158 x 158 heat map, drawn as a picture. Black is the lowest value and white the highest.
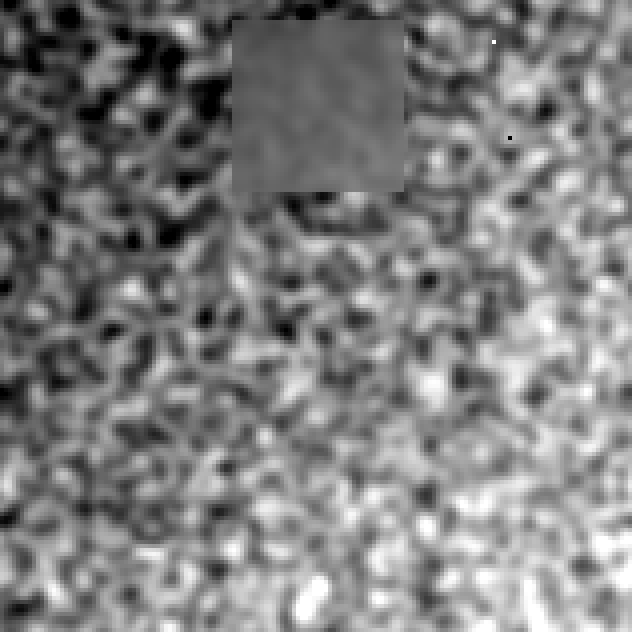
Two lone cells stand out: one far higher and one far lower than their neighbours. Overall the values sit about 50% of the way up the scale. The ninth with the highest average is the bottom right. The top middle is the smoothest part. The field climbs toward the bottom right. In the top middle lies a patch that is calmer than the rest. The field is mottled with small blotches.
